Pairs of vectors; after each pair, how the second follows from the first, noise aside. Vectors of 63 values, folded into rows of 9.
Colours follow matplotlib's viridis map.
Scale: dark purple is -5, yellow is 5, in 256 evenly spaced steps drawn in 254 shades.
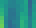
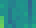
partly zeroed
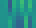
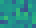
shuffled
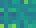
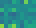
copied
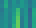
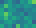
shuffled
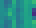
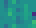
partly zeroed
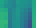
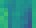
copied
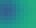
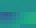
partly zeroed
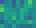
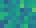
shuffled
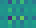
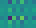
copied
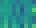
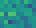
shuffled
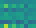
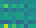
copied
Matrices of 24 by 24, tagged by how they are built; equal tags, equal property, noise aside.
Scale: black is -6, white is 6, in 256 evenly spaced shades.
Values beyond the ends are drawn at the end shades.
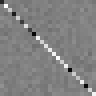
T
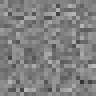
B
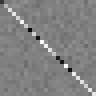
T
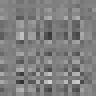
B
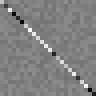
T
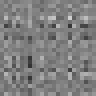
B
